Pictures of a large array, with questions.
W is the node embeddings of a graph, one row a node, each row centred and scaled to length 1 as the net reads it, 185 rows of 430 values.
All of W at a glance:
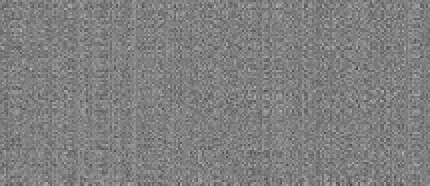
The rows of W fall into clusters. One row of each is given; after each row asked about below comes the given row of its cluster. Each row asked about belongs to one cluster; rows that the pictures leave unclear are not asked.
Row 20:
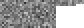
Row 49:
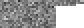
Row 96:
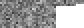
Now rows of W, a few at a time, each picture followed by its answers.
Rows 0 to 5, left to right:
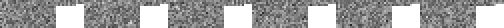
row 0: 49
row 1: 20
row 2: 49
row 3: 96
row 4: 96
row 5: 96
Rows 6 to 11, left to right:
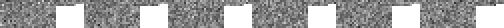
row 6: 96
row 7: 96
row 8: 20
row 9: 20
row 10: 96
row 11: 49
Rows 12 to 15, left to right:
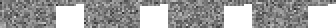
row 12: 96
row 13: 49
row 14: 49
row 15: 96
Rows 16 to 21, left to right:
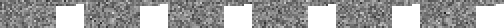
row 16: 96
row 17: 96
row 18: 49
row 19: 49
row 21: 96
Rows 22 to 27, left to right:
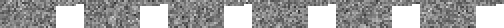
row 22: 20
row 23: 96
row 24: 20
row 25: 49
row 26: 49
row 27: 49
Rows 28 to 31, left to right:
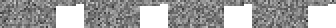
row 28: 20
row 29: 96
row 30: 20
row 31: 20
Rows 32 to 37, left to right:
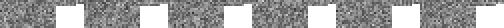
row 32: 49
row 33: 96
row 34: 96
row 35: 20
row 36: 49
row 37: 96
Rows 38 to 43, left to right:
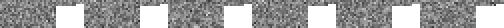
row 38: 20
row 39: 20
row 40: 49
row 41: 20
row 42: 96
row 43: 49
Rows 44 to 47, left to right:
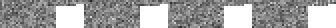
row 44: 96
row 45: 96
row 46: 49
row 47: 49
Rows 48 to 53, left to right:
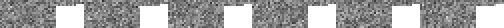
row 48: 49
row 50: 96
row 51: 20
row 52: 49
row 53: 96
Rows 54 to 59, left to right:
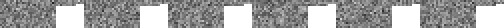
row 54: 20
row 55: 96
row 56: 96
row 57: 96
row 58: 49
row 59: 20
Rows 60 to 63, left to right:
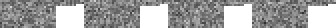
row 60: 49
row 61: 20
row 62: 96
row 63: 49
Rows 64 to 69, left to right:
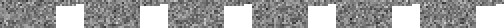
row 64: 49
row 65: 20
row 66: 49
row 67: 20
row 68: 20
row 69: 20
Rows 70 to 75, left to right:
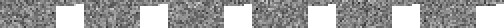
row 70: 96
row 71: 96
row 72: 49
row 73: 20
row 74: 20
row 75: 96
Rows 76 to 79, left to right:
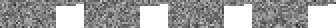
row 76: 96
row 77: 96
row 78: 20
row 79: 49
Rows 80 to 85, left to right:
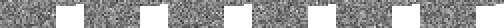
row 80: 20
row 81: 96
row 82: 20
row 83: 49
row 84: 20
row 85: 96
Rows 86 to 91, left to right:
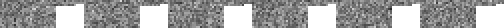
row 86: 96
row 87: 49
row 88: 49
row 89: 96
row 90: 20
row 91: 20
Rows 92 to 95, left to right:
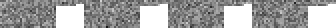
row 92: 20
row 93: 96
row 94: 96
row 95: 96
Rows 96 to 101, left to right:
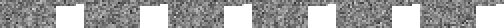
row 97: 49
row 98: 96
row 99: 96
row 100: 20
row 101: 20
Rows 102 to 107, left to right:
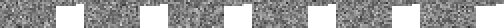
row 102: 20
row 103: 49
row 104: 96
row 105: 49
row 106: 49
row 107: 49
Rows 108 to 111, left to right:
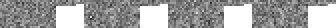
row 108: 20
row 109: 96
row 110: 96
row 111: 96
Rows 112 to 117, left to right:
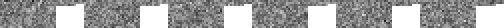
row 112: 96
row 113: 20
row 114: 49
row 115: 96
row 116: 20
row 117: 49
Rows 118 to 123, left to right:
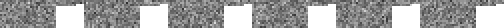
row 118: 49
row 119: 96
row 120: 20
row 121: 49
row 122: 96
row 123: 20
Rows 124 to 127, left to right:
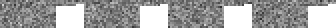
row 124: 96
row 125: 49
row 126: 49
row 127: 96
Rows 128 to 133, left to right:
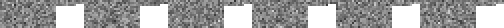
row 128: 96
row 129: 49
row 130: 20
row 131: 49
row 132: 96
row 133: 96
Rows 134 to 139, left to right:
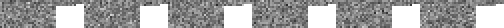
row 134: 49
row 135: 20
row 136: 96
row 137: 20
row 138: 49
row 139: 49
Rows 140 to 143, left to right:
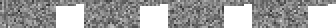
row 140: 96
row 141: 49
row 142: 20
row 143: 96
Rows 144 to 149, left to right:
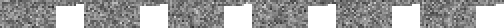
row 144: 49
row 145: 49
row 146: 96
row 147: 49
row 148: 96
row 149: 96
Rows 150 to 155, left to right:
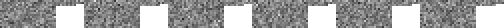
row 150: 49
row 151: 20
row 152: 20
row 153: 20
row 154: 20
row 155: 49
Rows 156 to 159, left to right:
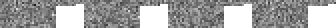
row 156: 20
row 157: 49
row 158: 96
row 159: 20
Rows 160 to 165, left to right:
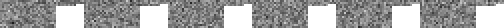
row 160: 49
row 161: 96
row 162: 20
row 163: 20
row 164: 96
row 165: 96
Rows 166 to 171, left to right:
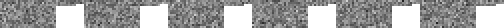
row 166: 49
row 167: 96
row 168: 20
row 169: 49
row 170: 20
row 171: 96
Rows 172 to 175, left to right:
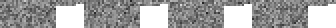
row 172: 20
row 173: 96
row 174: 49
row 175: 20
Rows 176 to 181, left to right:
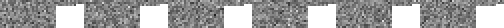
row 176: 49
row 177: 49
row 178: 20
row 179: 49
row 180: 20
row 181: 20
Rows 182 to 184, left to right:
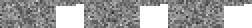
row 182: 49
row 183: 49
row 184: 49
